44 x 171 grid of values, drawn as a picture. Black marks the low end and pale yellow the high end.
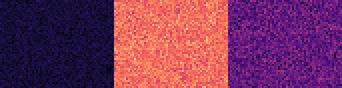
It is made of 1 by 3 panels. Panel 1,1: very low, fine-grained, faint in contrast. Panel 1,2: high, fine-grained. Panel 1,3: low, fine-grained.
